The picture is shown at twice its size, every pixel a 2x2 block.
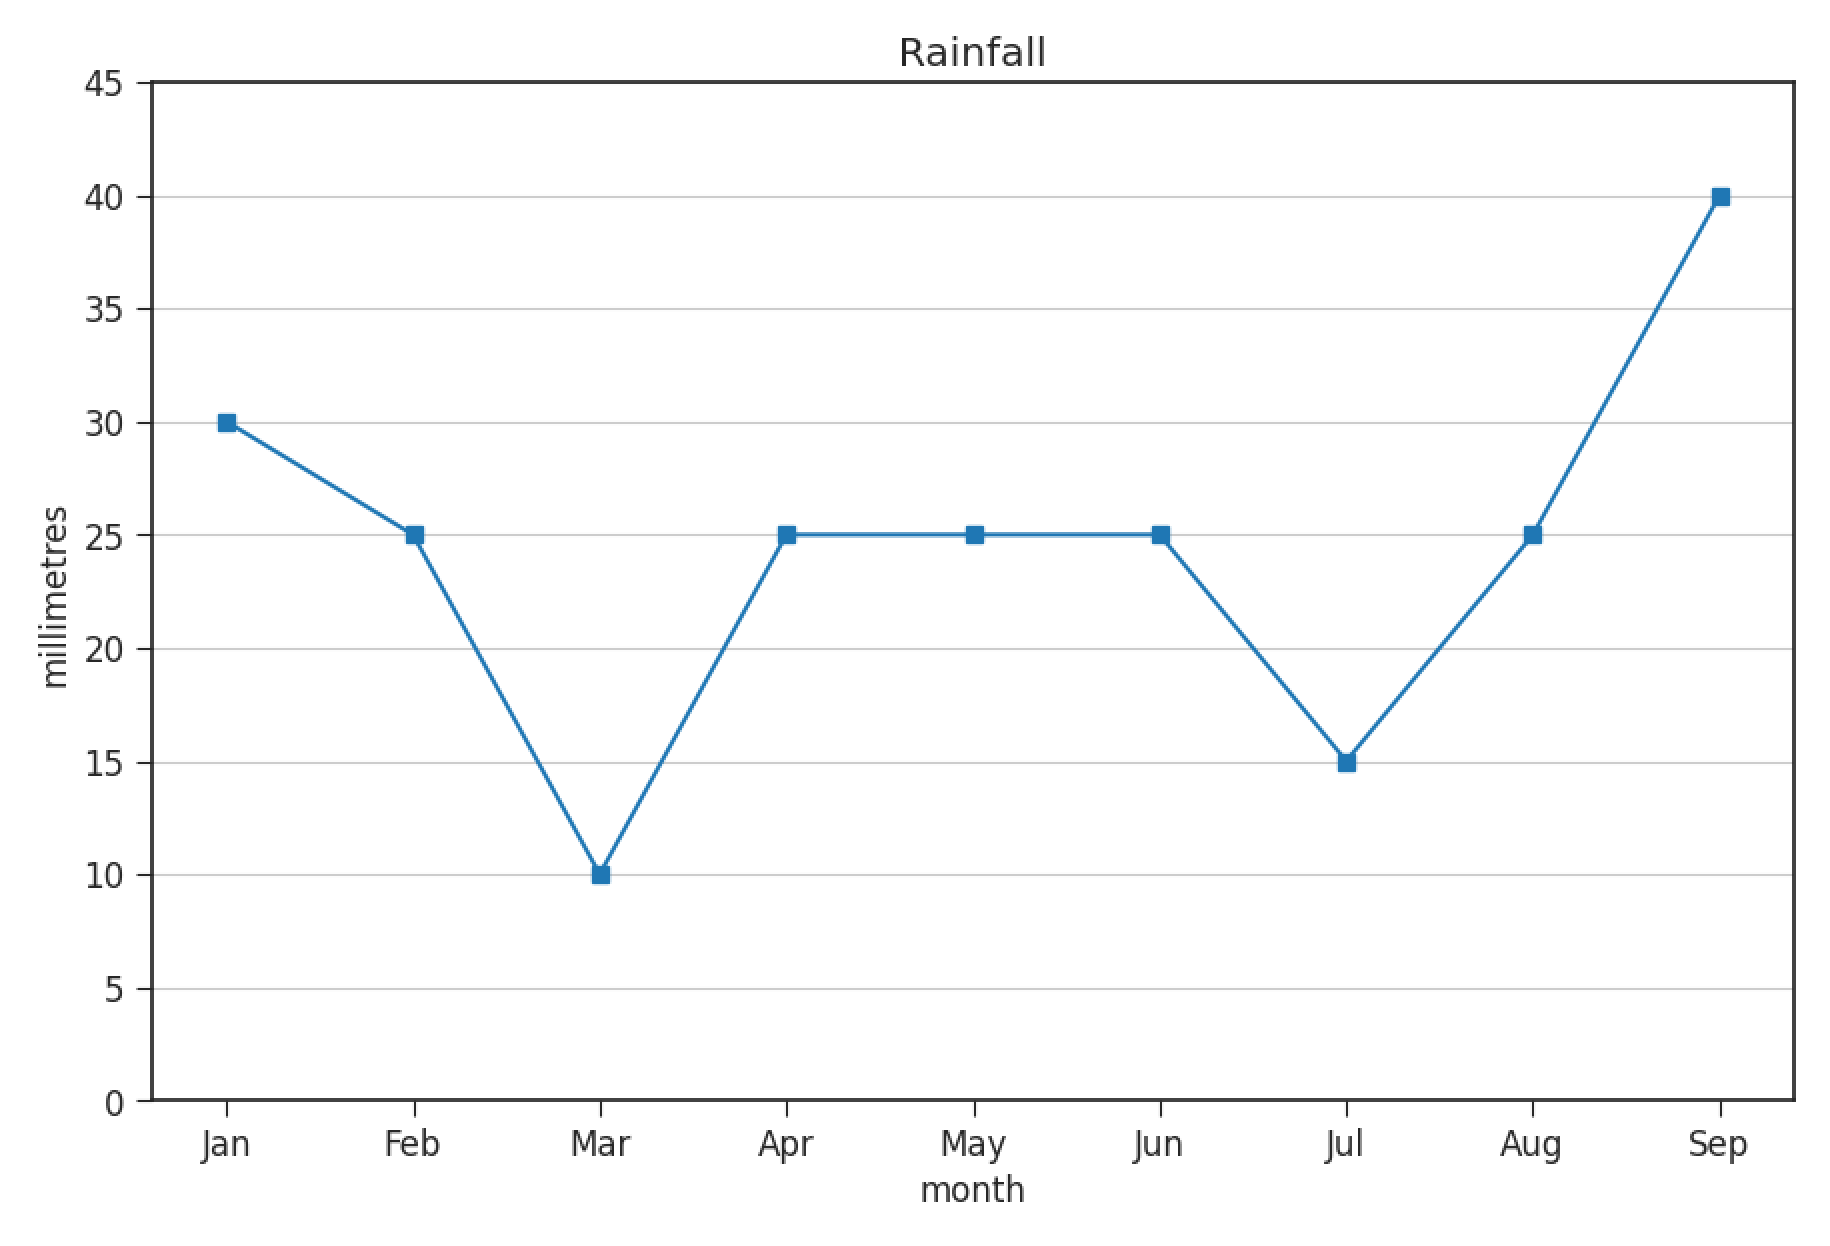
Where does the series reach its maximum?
Sep
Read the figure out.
Title: Rainfall
x-axis: month, ticks Jan Feb Mar Apr May Jun Jul Aug Sep
y-axis: millimetres, ticks 0 5 10 15 20 25 30 35 40 45
Values:
30 25 10 25 25 25 15 25 40
